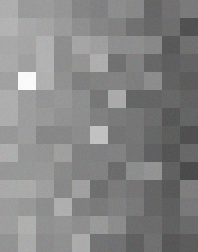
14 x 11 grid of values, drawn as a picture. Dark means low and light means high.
The texture is fine-grained noise. The ninth with the highest average is the top left. There is an overall slope up to the left. There are no regular stripes. Values change most from cell to cell in the centre.
